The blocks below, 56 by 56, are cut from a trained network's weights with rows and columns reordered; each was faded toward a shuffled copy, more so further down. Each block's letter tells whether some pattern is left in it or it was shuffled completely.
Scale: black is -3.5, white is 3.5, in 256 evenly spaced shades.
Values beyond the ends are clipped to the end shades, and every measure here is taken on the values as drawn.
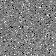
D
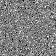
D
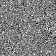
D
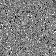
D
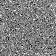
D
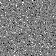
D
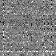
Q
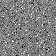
D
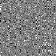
Q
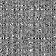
Q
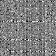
Q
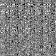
Q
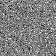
D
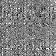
Q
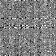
Q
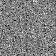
D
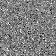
D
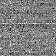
Q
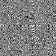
Q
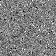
D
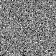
D
